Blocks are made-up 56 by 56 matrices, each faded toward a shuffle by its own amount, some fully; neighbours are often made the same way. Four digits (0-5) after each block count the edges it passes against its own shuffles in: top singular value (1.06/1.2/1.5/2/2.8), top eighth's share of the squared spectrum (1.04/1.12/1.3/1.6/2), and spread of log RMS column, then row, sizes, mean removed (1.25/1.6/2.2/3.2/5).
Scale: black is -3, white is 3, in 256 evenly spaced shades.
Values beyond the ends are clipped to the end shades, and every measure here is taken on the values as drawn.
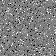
0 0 0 0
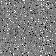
3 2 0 0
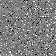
1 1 1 0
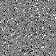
3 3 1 1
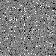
3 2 0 0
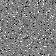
2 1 0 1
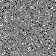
3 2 0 0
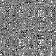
4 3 2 1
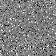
1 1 0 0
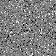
2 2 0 0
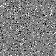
2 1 0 0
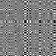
5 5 4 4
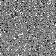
3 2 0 1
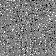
2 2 0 1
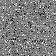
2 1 0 0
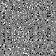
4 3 1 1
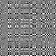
5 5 4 4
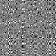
4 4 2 2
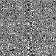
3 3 2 1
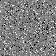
2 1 0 0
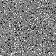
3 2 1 0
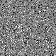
2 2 0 0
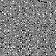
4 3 2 2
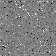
2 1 0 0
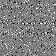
2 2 0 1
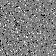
0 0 0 0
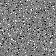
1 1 0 1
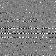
4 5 0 3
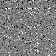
3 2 1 1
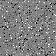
2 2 0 0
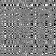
5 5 3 3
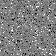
2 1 1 0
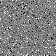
0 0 0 0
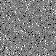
2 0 0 0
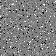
1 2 0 0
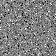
0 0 0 0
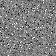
0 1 0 1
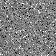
0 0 0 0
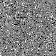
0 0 0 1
